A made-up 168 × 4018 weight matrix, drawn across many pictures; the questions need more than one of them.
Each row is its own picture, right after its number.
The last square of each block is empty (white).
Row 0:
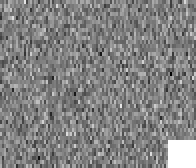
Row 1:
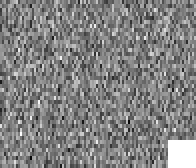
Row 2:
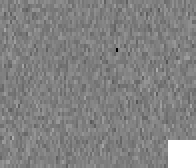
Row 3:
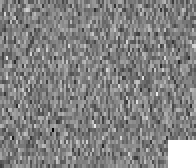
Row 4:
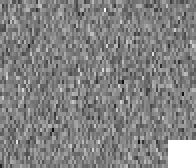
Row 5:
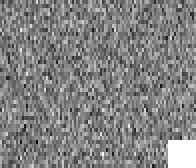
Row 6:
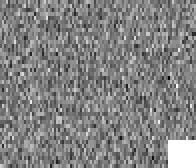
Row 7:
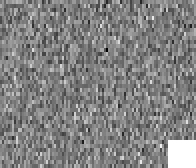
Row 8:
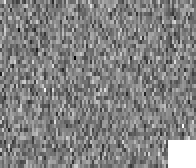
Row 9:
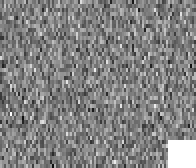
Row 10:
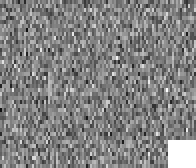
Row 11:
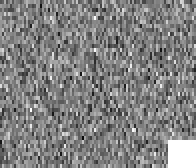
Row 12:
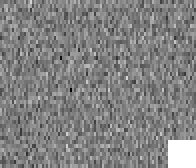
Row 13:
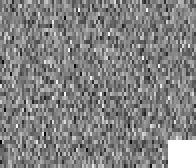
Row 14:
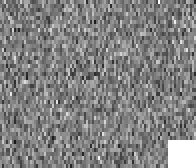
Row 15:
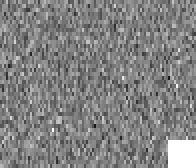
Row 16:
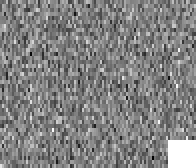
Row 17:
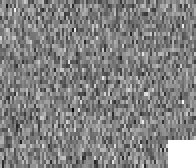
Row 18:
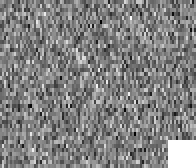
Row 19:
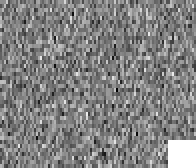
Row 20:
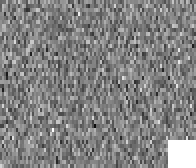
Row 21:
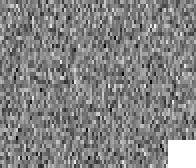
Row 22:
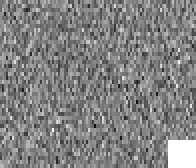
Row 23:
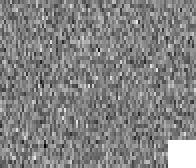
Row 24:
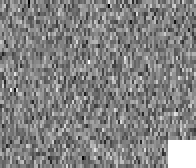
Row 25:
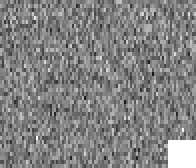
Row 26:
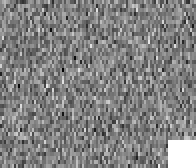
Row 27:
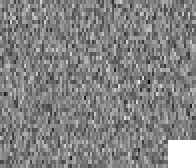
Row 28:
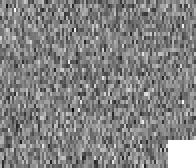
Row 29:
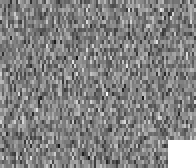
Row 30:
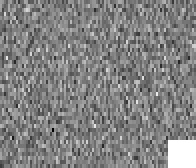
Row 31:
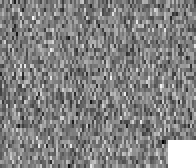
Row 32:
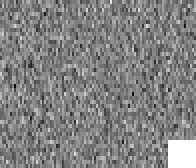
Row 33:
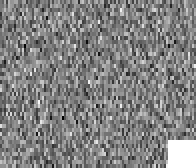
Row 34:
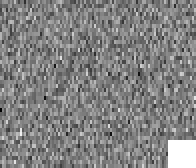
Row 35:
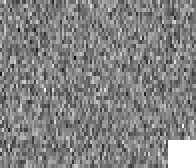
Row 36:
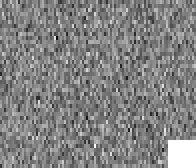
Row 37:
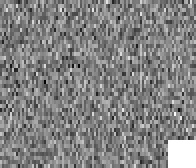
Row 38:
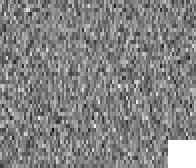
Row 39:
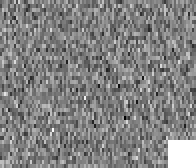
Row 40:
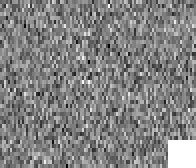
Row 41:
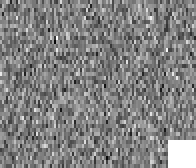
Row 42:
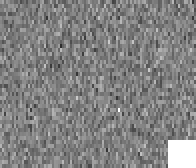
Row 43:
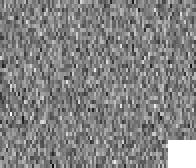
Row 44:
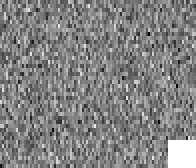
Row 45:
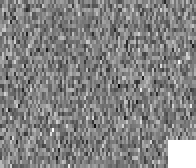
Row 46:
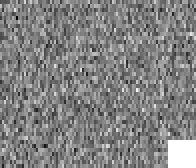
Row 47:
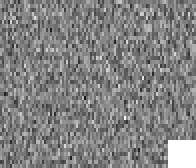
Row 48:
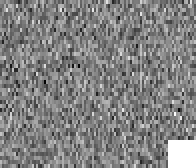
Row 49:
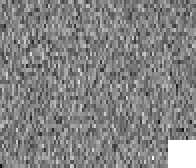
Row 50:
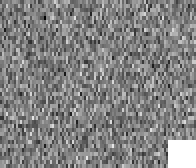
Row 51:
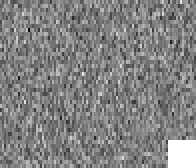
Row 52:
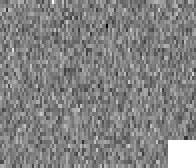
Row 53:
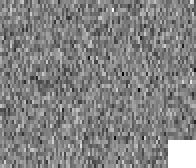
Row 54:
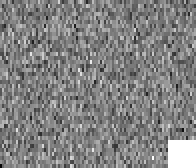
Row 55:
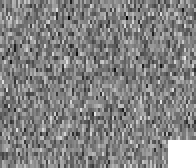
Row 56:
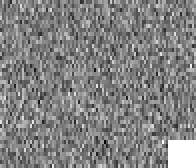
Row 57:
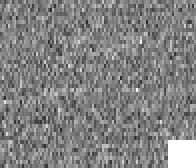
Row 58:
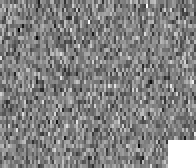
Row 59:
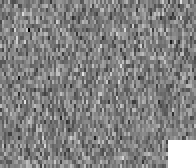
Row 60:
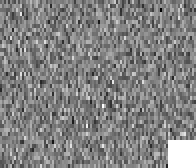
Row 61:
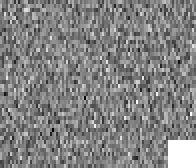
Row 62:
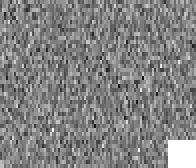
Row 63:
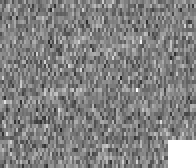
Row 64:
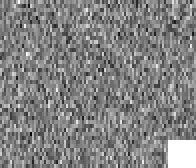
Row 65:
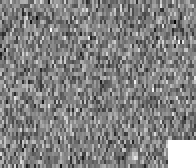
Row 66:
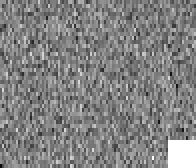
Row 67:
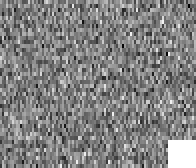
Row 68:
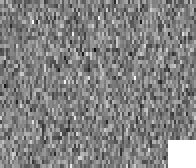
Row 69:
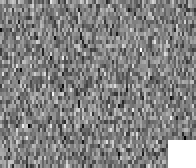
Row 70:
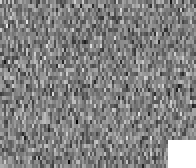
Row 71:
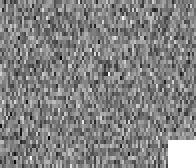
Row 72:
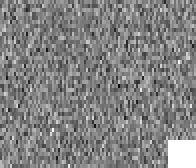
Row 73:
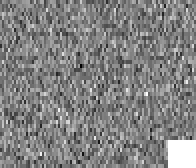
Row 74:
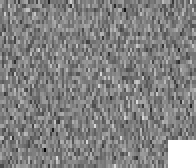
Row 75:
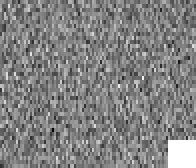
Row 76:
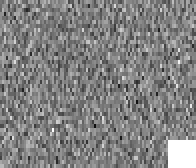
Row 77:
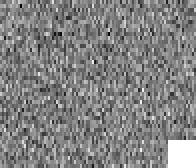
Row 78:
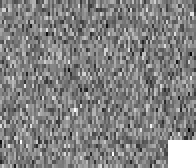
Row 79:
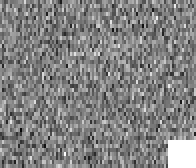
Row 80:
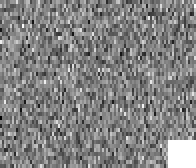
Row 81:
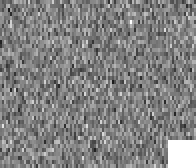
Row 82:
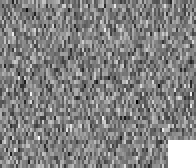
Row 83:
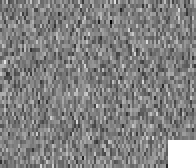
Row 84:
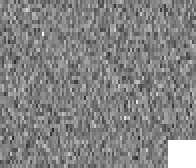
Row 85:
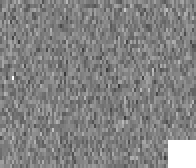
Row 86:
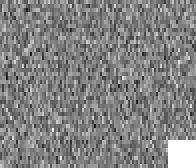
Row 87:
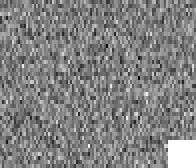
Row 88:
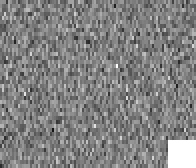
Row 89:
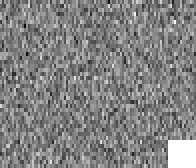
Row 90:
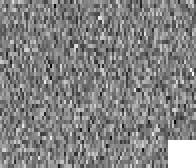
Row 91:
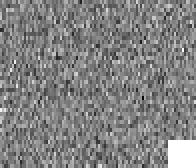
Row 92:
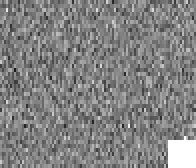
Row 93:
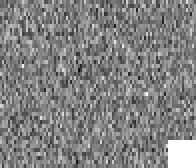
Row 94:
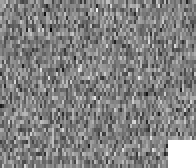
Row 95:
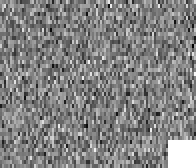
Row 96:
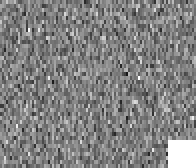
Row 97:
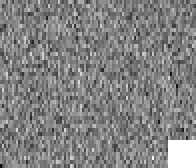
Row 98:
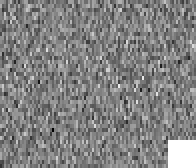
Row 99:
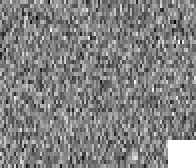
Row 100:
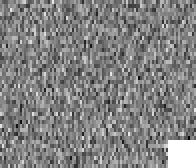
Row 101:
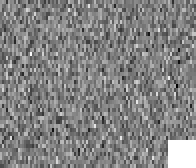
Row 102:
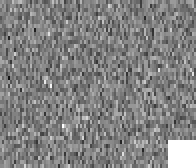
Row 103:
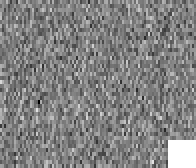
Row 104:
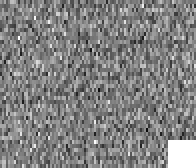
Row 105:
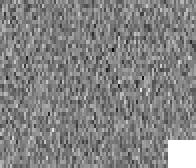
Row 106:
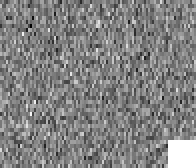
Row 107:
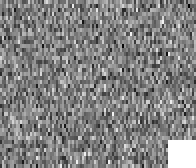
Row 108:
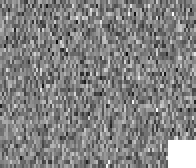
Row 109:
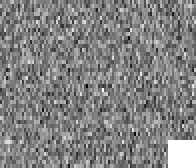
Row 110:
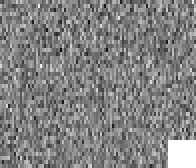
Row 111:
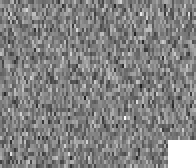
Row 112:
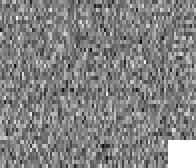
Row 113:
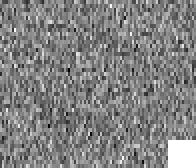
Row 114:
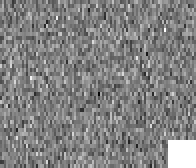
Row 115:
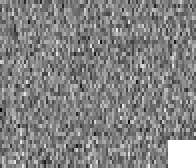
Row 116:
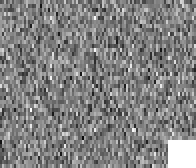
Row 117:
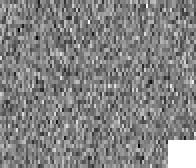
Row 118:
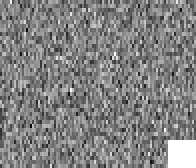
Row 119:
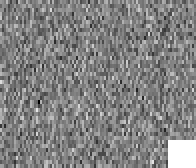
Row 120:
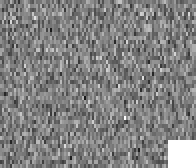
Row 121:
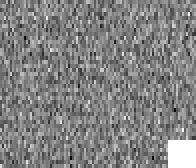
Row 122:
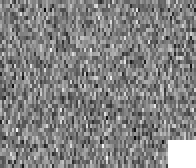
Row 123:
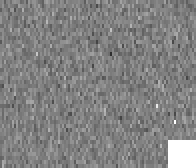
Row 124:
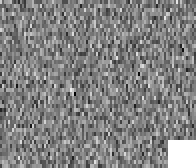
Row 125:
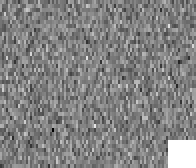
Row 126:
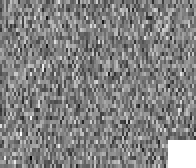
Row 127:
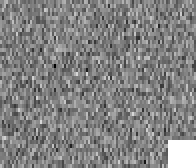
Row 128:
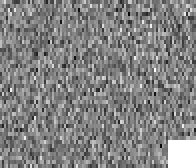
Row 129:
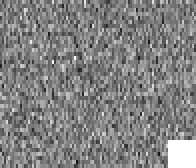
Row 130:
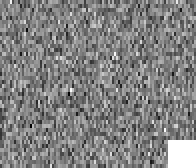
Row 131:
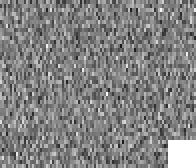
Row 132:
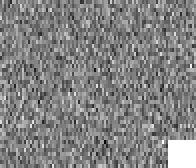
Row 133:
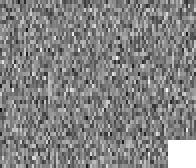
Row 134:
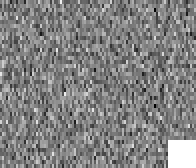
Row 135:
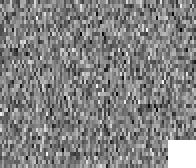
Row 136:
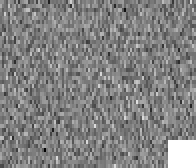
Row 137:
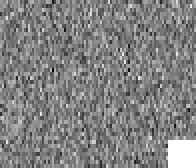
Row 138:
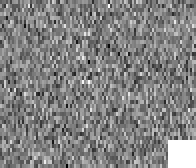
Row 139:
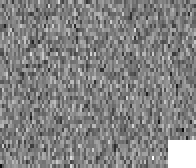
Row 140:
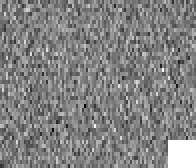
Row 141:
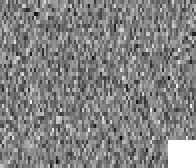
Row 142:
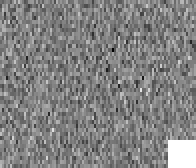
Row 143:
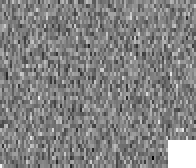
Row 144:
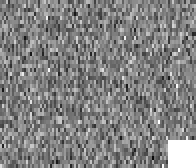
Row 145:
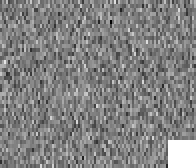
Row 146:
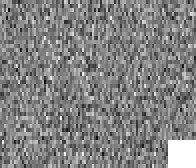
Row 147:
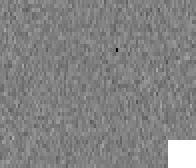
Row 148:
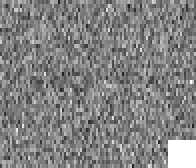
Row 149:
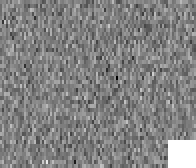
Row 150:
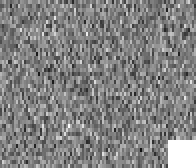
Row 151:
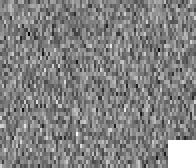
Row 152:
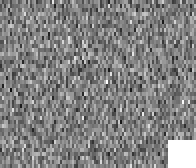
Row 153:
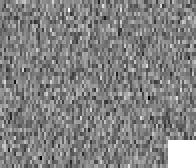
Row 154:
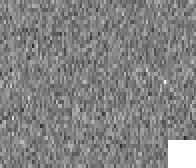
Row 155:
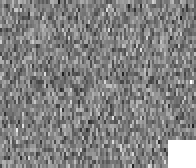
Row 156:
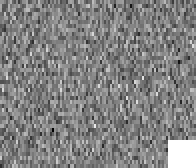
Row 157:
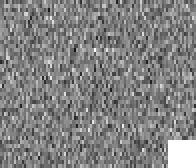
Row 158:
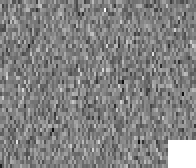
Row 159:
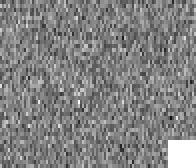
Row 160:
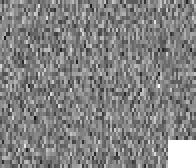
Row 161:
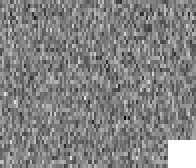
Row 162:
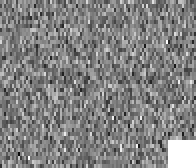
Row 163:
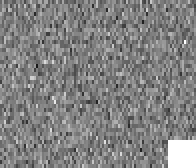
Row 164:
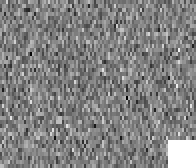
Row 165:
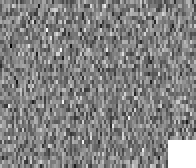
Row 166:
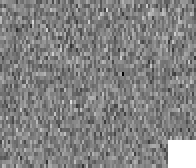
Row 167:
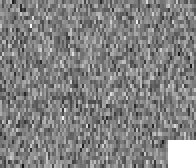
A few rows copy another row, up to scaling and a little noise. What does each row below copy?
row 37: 48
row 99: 65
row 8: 35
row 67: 107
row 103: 119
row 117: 58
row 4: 158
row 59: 51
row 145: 83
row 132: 56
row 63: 57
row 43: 9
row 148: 155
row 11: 116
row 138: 40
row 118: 130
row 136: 74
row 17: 28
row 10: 133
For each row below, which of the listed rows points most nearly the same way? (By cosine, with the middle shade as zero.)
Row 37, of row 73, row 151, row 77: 151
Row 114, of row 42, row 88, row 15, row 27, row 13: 13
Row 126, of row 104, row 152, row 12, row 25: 104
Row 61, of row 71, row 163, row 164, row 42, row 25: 25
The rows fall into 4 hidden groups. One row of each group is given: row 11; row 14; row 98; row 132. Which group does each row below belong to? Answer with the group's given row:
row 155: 11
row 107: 14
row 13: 11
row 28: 14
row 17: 14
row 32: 132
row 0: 132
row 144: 98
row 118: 132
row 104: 132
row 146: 11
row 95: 14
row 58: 11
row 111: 98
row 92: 11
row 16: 98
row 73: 14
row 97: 98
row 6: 98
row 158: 98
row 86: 98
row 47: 98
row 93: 14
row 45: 98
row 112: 132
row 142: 98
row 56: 132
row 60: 132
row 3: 98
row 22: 98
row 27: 98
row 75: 98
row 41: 132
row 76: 98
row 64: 14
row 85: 98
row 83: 132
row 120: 98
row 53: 11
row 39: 98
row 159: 11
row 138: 14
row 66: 98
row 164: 98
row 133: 132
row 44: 98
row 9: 132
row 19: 132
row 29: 132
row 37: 11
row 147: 98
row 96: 14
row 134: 132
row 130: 132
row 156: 98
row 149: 98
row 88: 98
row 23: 132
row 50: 14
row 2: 98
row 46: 132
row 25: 98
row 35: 14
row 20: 98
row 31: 132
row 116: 11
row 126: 132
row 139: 98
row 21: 11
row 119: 132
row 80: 11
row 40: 14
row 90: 11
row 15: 98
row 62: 98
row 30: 98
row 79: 132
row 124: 132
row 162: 11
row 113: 14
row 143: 98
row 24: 14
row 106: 132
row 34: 132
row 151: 11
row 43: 132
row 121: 98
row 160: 11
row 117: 11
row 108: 14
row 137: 14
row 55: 11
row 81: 14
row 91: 132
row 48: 11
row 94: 14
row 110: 11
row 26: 14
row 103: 132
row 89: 14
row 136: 98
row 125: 98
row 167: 132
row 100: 14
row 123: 14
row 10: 132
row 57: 132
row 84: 98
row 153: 14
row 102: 11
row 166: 11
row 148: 11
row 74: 98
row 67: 14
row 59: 14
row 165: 11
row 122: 132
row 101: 98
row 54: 98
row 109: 14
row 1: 132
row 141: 98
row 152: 14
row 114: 11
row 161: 98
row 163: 11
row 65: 14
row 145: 132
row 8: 14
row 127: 132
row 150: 11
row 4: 98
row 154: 11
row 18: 14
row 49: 98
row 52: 11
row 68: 11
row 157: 11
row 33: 132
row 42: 11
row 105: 98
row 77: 11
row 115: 132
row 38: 98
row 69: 11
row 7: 11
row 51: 14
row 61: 98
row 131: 132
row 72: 98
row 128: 14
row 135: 14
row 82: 98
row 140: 98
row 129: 14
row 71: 132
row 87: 14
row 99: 14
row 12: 132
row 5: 11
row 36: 132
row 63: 132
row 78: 11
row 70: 132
